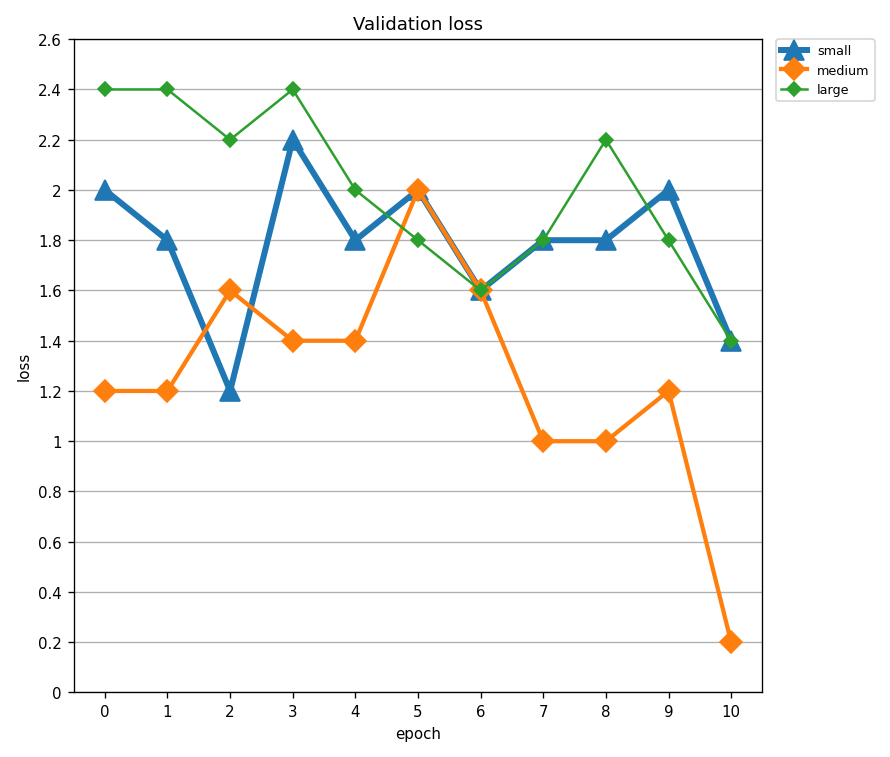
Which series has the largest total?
large
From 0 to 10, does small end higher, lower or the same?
lower
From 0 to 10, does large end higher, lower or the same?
lower
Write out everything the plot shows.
Title: Validation loss
x-axis: epoch, ticks 0 1 2 3 4 5 6 7 8 9 10
y-axis: loss, ticks 0 0.2 0.4 0.6 0.8 1 1.2 1.4 1.6 1.8 2 2.2 2.4 2.6
Legend: small, medium, large
Values:
small: 2 1.8 1.2 2.2 1.8 2 1.6 1.8 1.8 2 1.4
medium: 1.2 1.2 1.6 1.4 1.4 2 1.6 1 1 1.2 0.2
large: 2.4 2.4 2.2 2.4 2 1.8 1.6 1.8 2.2 1.8 1.4
